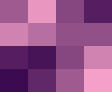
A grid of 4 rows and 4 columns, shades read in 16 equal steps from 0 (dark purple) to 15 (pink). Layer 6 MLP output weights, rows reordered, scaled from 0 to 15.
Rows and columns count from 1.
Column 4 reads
2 7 12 15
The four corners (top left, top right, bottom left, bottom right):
8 2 0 15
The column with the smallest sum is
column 1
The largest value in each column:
12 14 8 15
